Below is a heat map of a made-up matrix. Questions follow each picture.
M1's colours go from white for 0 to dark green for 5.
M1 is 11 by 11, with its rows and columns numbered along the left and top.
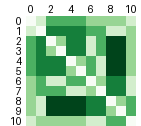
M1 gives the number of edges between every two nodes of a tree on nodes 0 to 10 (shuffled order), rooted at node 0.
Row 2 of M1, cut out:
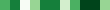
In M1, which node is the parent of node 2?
6
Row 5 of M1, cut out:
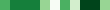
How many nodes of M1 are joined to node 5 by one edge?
1
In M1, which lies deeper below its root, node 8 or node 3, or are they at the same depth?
node 3
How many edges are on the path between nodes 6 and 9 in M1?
4
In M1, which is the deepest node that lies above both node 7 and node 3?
10
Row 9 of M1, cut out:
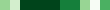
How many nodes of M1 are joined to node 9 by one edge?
1
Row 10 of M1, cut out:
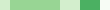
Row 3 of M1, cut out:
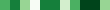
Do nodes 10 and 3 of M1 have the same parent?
no
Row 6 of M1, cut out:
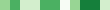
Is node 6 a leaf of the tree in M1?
no
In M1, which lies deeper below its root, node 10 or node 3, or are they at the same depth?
node 3
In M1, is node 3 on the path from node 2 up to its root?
no
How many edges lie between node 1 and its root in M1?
1
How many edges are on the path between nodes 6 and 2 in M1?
1
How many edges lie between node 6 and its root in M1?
2
